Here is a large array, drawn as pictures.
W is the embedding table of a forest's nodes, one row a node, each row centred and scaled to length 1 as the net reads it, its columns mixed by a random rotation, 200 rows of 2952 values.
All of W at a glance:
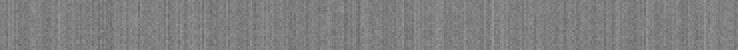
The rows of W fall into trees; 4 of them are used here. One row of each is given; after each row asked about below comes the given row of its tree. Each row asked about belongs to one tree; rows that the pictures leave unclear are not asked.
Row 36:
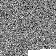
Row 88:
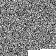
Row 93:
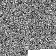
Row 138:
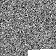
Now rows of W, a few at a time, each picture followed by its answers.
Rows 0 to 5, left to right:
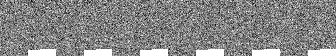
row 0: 93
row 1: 93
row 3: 88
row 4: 93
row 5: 36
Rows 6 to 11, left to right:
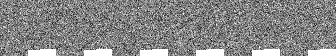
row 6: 138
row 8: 138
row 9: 93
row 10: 93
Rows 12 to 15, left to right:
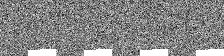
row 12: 36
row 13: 36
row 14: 93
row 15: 36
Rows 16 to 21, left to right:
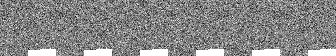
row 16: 36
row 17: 36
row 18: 93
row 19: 36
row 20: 36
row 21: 36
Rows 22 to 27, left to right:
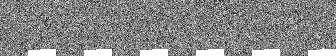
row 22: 138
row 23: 88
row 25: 93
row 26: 93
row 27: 36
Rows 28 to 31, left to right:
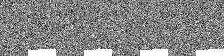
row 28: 93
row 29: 36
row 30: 36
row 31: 36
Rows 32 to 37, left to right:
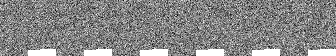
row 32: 36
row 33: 36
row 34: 36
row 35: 88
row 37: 93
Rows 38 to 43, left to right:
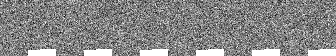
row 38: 93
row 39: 88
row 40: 93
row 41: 93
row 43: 93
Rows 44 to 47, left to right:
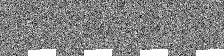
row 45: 93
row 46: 93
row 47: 36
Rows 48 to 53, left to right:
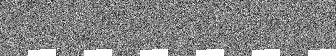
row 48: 93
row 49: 138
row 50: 36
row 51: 93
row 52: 138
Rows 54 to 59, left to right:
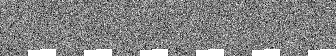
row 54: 88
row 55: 93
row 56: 138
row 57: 88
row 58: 36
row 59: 93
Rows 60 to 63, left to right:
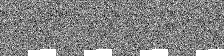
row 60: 36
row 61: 36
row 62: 36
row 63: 36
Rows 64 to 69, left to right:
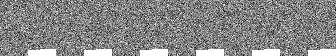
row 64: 138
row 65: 93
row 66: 36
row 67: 36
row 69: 36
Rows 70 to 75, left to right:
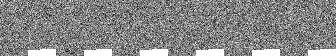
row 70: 88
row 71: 88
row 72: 36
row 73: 138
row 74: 93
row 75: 138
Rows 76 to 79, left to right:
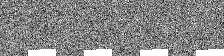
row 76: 93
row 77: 36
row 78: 88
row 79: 138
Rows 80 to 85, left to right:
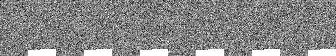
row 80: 138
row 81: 138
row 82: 93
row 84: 138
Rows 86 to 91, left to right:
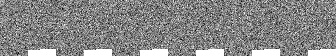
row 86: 88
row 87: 138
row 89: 36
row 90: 138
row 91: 138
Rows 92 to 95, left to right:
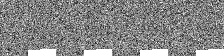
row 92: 88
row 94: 93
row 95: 93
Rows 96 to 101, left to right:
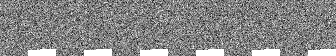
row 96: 36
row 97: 93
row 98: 93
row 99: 36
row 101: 138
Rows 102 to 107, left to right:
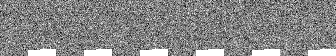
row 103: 88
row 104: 36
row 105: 138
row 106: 93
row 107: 36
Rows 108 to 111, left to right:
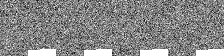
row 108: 36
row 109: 88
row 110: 88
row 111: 138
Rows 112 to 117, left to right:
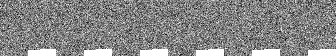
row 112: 36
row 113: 36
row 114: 36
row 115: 36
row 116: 138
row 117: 93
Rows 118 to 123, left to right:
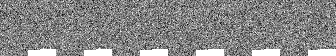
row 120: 138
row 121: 138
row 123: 93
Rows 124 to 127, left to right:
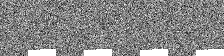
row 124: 138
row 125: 138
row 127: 138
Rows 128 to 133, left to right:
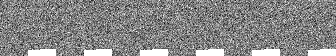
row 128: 138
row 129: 93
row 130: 138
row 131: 36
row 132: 36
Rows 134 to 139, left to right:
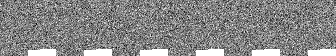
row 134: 36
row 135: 36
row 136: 138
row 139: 36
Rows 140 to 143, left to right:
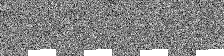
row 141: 36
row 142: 36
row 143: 93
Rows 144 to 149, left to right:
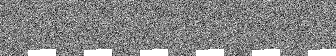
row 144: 36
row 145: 88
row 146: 88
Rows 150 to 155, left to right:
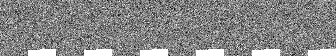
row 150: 36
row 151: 93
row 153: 138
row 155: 36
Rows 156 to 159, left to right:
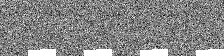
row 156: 88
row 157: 36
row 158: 36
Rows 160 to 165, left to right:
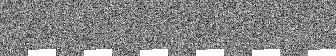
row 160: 93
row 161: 138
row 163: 93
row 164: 93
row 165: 36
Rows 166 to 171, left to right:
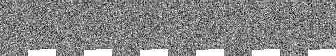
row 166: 93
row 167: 93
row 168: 93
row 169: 93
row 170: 36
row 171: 93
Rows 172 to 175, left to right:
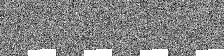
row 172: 36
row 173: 138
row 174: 93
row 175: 138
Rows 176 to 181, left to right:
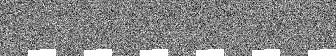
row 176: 93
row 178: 36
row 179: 36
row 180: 36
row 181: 36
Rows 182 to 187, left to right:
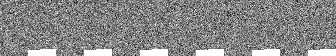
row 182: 93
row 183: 93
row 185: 138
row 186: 36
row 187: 138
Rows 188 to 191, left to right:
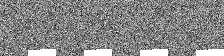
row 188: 36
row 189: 138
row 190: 88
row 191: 138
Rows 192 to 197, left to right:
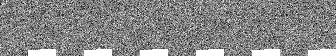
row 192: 93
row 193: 36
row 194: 138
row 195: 138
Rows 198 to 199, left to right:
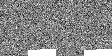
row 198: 36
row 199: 93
